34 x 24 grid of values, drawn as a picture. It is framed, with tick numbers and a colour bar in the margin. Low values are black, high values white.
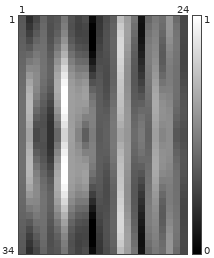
Mirror symmetry: top to bottom. Roughest part: middle left. Slope: none. Grain: streaks running down.
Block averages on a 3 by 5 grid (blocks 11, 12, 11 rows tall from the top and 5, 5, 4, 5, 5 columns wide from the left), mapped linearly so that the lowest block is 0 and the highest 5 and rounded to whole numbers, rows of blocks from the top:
23032 / 25233 / 23032
